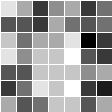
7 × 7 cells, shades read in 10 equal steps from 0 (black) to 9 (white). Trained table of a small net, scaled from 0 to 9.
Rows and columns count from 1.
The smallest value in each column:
2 3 2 5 4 0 1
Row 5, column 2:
3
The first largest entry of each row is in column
1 4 5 5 3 5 4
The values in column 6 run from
0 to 5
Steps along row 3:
down up same up down up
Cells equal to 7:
9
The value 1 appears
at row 6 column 7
